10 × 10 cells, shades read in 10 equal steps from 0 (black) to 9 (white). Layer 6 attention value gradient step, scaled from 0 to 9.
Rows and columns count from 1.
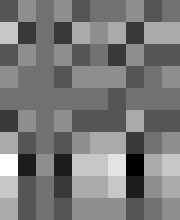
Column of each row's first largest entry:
2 1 2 1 1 8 1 1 1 1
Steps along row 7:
down up down up up same down up up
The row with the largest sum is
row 8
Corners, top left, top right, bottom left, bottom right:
3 4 6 5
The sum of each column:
52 35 41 33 47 49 49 31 42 48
